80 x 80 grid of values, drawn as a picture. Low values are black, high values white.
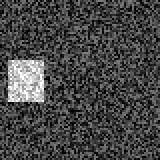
In the middle left lies a patch that is higher than the rest. On average the colour sits 30% of the way up the scale. Most values sit low, with a long tail of high ones. The middle left is the ninth with the highest average.
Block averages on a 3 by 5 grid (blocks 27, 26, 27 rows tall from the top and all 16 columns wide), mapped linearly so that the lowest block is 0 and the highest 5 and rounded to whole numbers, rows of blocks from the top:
0 0 0 0 0 | 5 3 0 0 0 | 0 0 0 0 0
